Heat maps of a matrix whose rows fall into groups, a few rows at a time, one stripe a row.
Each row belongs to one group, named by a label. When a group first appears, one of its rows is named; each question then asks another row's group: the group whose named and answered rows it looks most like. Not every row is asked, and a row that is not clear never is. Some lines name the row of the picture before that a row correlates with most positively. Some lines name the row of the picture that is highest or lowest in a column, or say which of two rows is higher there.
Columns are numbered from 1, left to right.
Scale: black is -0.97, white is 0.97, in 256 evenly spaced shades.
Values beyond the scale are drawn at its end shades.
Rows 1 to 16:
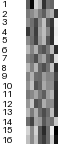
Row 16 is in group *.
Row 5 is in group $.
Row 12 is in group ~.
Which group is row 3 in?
$
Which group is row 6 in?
*
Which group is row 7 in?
$
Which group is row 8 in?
*
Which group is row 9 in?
~
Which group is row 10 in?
~
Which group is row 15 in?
*
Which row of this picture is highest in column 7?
15
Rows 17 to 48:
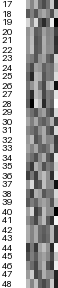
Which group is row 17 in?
*
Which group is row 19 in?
*
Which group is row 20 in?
~
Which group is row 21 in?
~
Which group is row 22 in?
~
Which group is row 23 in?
$
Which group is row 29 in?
$
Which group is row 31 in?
$
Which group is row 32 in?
~
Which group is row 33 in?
*
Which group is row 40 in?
~
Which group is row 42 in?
*
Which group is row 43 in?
*
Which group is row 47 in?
~
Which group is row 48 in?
*
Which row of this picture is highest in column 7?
19
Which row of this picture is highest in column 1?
19
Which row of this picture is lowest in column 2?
28
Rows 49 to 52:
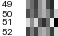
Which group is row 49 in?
$
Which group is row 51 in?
*
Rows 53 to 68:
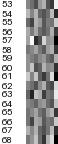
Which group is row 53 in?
$
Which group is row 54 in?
*
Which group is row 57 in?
~
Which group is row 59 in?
$
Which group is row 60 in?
~
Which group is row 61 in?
*
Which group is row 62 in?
$
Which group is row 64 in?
$
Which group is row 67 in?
*
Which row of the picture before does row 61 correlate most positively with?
51
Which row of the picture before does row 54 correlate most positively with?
51
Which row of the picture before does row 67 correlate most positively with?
51
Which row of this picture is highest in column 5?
57
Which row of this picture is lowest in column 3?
57
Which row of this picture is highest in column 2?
57
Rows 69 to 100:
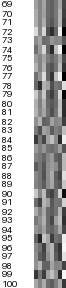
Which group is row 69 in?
*
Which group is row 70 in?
*
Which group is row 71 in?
*
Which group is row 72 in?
*
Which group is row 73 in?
~
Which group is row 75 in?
*
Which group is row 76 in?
*
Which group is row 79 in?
*
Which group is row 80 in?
*
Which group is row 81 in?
*
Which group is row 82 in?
~
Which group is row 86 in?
$
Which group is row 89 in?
$
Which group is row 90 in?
*
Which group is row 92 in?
*
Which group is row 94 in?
*
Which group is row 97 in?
$
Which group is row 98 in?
~
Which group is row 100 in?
*
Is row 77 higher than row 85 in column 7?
Yes
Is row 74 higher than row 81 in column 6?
Yes
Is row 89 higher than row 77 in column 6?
No
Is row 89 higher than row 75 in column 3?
No
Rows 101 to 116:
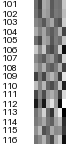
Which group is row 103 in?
$
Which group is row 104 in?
*
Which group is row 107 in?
$
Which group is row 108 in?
*
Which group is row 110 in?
*
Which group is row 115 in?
~
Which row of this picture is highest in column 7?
113
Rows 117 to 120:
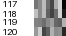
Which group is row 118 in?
*
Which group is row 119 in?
$
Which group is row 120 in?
~
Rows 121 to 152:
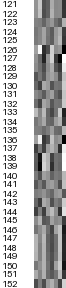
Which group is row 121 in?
~
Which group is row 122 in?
~
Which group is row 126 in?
~
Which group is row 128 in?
$
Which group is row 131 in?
$
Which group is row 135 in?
$
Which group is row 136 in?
~
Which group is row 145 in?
~
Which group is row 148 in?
*
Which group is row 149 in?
*
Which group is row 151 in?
*
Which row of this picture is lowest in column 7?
127
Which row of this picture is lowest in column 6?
127
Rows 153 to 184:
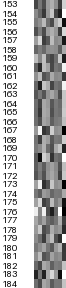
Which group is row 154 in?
$
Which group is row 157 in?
~
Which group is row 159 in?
*
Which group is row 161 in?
~
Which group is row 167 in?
~
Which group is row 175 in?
~
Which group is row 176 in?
*
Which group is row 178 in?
~
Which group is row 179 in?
$
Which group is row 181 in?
~
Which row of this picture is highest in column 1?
176
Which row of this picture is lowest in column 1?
183
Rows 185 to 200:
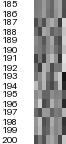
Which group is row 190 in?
$
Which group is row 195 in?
~
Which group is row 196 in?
~
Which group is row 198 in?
~
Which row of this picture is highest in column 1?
194
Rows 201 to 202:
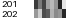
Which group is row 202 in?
~
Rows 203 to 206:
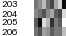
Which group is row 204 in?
$
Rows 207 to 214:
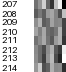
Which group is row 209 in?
~
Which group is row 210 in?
*
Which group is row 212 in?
$
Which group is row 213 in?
$
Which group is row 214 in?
~
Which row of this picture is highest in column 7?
207
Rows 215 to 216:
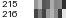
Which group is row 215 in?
~
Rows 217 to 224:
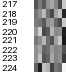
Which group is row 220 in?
~
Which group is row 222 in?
~
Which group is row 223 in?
~
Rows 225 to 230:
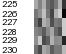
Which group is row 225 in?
*
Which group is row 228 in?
$
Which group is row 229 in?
~
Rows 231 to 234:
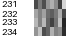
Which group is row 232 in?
*
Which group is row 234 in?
~
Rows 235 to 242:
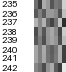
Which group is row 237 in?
*
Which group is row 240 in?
*
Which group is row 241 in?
*
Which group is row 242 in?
$
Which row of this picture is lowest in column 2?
235
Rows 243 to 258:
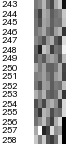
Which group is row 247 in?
$
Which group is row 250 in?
*
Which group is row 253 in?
*
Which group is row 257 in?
~
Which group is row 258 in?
*
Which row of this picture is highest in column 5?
257
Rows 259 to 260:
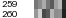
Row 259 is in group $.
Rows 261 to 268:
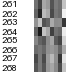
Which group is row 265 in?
$
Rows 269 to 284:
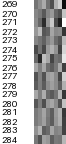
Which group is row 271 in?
$
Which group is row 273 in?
$
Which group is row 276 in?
*
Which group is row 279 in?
*
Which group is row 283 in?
~
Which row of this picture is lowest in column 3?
271
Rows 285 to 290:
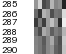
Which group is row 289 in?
$
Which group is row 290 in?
$
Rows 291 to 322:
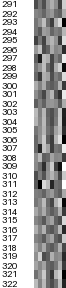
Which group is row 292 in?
$
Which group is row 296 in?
~
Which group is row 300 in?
*
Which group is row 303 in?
*
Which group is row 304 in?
*
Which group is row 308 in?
~
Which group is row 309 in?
$
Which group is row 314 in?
*
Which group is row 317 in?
$
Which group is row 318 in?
*
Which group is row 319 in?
~
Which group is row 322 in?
*
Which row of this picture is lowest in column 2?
311
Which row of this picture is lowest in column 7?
309
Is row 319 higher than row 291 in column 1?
Yes
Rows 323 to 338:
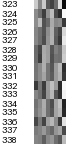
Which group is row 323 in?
*
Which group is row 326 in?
$
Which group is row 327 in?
$
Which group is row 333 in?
$
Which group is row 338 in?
$
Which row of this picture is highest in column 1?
323
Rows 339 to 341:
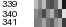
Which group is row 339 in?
*
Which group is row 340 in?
$
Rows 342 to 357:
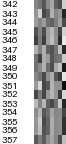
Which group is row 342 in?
$
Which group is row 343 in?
~
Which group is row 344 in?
*
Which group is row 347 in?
*
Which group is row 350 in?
$
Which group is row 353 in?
*
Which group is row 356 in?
~
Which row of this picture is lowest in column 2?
348
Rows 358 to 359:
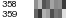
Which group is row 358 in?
~
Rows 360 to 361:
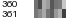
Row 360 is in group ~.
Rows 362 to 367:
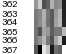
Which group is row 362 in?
~
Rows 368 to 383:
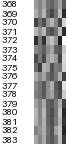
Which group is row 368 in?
*
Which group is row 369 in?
*
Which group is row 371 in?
*
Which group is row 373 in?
$
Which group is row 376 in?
*
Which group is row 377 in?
$
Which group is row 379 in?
*
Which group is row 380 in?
*
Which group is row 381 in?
*
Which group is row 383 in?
*
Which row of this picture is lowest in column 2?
375
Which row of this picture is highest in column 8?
372
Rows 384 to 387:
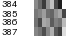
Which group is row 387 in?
$
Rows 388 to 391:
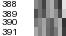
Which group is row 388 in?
$
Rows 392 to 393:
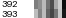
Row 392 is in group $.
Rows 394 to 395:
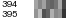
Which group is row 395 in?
~
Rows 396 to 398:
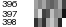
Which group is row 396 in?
*
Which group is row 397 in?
~
